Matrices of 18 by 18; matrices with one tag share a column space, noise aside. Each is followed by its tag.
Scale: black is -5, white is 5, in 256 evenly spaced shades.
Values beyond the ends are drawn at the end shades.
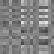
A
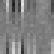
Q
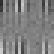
Q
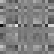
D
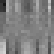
Q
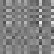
A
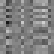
A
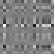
D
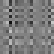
A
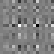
D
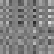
A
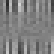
Q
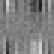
Q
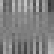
Q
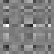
D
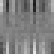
Q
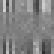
Q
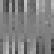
Q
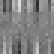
Q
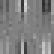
Q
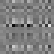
D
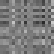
A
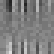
Q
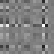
D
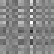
A
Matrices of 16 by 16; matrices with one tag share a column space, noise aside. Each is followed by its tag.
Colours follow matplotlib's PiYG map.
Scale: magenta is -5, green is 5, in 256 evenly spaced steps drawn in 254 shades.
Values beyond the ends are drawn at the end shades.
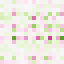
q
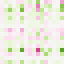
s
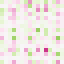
s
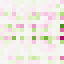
q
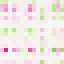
s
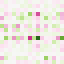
q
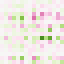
q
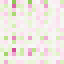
s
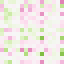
s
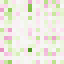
s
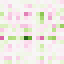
q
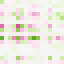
q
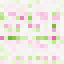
q
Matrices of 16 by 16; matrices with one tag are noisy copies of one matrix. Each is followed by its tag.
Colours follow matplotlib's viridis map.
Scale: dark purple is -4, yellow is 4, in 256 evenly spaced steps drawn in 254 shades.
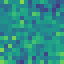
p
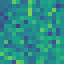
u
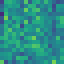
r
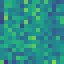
r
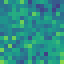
p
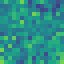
p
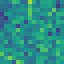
u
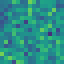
u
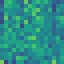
r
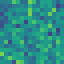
u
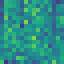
r
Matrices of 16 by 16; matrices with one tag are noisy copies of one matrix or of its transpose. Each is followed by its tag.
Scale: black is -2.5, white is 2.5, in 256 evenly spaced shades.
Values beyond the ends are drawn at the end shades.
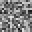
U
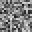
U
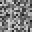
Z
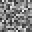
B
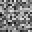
Z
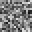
U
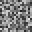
B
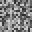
Z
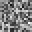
U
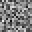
B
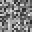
Z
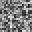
U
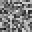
U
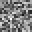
U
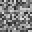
Z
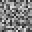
B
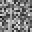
Z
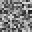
U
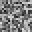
U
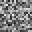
Z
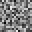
B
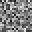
B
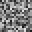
B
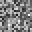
Z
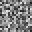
B
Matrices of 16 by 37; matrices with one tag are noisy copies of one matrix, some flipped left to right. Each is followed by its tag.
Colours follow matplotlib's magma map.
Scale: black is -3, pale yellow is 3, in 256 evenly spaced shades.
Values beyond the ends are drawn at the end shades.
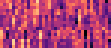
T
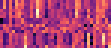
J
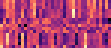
J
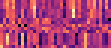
J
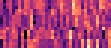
T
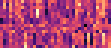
J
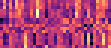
J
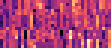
T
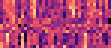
J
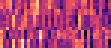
T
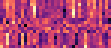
J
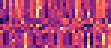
J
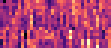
T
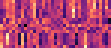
J
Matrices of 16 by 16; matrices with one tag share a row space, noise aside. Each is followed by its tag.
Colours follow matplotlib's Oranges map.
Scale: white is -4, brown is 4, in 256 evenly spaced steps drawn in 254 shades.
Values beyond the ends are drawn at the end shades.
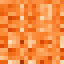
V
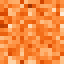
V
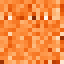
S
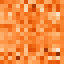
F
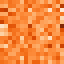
V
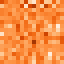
F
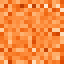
S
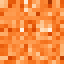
V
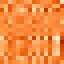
S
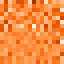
S
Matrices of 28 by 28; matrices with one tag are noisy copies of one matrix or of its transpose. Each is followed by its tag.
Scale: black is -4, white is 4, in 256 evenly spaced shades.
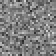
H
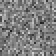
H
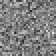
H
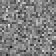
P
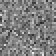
H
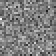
P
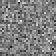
P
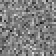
H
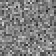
P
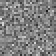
P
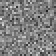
P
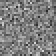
P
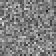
P
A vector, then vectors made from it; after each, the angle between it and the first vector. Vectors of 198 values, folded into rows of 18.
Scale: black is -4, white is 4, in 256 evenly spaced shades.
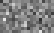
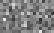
nearly parallel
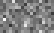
partly aligned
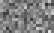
partly opposed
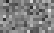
partly opposed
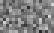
partly opposed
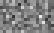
orthogonal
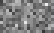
partly aligned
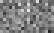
orthogonal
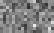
partly opposed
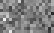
partly aligned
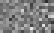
orthogonal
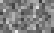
partly opposed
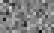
nearly opposite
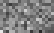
partly opposed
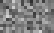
partly aligned
